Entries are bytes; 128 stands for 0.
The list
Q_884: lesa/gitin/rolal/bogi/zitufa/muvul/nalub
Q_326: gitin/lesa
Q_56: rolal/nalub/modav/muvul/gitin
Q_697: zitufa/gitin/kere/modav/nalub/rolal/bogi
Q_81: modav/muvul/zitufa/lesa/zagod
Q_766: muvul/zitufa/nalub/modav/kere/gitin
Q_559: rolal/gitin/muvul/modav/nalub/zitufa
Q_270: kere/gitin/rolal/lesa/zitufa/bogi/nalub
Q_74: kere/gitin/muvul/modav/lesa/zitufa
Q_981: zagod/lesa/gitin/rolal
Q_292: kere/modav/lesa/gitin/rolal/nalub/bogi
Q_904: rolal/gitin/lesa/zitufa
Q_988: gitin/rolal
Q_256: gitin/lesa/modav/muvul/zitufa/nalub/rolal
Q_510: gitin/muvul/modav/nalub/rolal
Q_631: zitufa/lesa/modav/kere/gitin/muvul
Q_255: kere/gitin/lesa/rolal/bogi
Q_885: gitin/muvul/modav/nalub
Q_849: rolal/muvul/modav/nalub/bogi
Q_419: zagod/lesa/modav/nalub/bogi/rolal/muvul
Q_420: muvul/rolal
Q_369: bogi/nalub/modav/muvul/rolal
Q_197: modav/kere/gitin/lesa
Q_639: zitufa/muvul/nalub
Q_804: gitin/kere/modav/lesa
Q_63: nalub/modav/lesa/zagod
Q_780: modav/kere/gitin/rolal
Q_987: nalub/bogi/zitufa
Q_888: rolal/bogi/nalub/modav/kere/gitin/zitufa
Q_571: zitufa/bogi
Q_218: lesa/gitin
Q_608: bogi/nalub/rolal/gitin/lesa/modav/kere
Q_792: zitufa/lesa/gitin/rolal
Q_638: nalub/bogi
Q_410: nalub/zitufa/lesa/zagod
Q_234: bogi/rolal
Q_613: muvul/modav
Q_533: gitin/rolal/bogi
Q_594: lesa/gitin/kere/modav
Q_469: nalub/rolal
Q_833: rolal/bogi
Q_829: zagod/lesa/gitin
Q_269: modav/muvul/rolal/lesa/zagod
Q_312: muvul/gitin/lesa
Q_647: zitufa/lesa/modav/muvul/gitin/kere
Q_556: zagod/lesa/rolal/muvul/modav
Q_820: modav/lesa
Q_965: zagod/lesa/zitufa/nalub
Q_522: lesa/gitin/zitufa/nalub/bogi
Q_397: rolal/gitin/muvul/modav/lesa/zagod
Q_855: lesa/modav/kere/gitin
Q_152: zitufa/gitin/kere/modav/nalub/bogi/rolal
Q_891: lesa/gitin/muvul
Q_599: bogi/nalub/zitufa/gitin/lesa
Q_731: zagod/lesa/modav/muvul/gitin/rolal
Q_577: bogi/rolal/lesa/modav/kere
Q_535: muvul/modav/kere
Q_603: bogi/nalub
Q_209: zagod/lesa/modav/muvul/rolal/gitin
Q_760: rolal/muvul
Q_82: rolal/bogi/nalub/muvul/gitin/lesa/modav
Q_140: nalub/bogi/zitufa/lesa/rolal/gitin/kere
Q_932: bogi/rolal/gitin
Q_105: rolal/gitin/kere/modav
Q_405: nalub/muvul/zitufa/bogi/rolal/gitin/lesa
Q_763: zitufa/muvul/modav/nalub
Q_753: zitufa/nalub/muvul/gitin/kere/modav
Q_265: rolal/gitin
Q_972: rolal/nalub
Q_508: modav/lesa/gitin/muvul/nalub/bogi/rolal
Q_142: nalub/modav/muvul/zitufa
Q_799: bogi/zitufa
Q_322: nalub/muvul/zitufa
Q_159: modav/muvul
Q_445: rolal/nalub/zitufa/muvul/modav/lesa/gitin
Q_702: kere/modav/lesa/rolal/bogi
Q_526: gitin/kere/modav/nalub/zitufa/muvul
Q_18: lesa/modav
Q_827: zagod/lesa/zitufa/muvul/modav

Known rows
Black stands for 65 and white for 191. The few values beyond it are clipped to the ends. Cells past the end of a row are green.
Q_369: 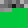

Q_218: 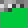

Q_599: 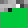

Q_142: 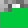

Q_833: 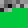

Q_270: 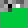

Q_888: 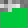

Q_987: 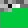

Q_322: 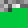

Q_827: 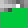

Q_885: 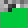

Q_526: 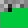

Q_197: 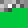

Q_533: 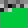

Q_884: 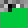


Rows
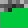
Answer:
Q_760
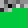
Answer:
Q_697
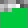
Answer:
Q_904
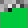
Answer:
Q_326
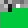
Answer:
Q_763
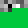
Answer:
Q_522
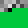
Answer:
Q_312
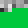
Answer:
Q_105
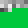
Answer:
Q_594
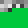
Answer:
Q_445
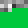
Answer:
Q_855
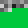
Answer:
Q_932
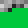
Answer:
Q_56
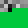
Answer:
Q_639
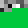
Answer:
Q_571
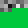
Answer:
Q_292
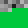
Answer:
Q_510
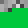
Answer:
Q_405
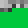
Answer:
Q_613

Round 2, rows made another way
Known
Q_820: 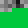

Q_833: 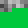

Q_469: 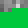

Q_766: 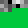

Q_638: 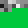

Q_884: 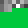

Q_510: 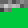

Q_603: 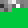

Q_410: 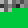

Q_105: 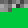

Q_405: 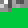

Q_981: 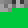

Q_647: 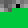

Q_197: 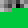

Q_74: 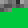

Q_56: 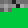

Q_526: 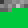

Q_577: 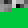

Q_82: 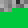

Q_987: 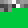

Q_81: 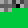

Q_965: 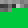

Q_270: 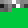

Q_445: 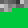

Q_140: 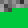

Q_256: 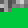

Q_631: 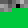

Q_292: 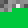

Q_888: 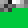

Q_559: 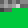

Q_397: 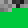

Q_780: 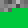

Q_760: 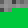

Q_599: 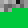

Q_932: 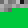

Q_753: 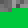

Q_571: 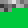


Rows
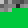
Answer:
Q_63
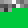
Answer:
Q_799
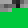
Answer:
Q_312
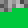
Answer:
Q_533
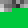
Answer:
Q_829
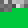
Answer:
Q_322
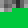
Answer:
Q_804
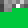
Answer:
Q_639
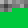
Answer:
Q_255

